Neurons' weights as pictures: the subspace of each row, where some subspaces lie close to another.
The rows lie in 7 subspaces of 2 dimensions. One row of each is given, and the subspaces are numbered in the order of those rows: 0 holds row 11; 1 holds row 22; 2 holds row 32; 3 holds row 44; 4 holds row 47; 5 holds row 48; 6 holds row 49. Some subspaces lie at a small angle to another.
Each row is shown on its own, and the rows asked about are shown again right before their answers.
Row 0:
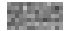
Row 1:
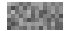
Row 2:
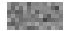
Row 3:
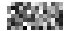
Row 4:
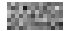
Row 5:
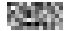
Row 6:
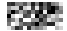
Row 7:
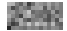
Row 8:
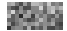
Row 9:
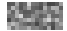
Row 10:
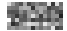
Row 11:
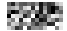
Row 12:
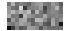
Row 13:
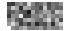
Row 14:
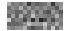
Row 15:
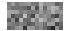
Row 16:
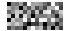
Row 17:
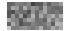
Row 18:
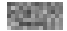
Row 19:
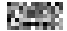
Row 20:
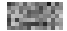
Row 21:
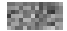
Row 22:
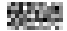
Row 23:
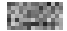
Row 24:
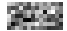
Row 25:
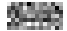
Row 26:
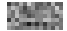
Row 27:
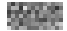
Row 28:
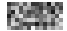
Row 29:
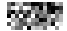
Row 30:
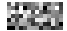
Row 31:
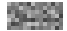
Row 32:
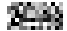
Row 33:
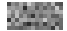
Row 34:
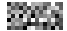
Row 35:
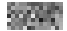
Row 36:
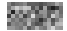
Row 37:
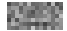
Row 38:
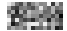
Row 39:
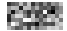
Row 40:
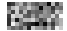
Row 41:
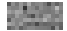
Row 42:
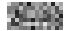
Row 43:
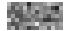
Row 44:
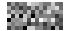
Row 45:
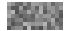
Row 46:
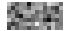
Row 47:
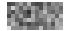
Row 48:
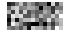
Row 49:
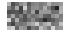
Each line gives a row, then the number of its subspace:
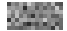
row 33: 4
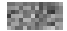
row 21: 0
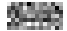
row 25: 4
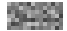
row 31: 0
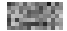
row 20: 5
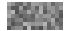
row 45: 3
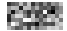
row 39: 0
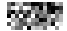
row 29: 2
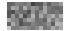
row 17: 4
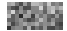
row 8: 2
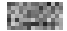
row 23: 5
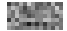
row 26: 4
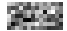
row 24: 0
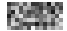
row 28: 2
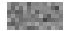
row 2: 6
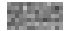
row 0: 1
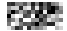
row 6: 0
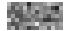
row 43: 6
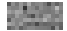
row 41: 1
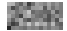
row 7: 1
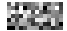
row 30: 6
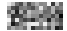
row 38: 5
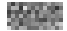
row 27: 1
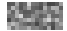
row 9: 6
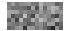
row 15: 0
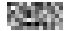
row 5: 4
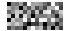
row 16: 3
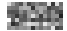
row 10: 5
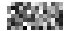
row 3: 3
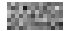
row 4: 1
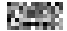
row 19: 2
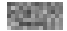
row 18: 4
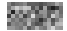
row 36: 5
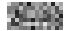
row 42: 2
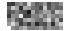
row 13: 1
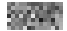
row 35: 3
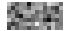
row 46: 6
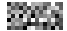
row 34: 3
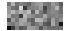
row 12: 6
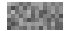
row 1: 4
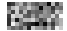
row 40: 5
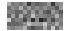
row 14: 3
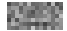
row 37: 2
